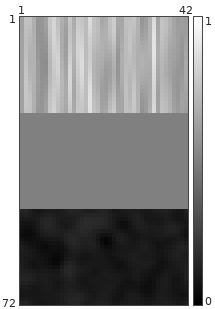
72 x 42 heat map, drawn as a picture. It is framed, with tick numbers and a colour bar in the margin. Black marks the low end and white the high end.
The table splits into 3 rows of 1 panel. Panel 1,1: high, streaked downward. Panel 2,1: middling, flat. Panel 3,1: very low, blotchy, faint in contrast.
